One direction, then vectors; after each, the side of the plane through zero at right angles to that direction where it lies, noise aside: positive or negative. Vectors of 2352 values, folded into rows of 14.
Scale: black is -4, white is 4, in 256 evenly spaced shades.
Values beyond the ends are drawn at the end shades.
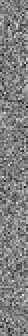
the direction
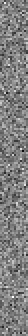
positive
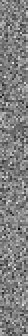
positive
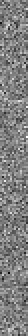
negative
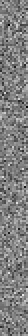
positive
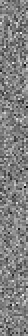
positive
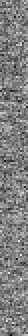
positive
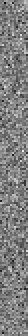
negative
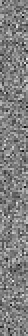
positive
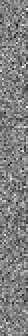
negative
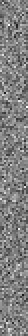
negative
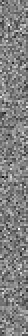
negative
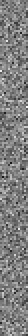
negative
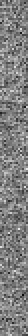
negative
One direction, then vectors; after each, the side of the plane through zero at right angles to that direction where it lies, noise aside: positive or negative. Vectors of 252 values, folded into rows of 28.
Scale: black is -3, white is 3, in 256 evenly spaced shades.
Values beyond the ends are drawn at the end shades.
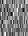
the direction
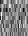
positive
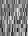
positive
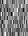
positive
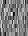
negative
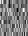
negative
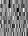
negative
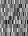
negative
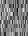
negative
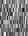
positive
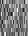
positive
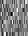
positive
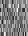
positive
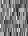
negative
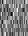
positive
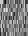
negative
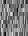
negative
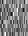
positive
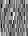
positive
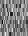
positive
